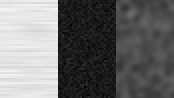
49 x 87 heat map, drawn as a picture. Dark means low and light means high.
The table splits into one row of 3 panels. Panel 1,1: very high, streaked across, faint in contrast. Panel 1,2: very low, fine-grained, faint in contrast. Panel 1,3: low, blotchy, faint in contrast.
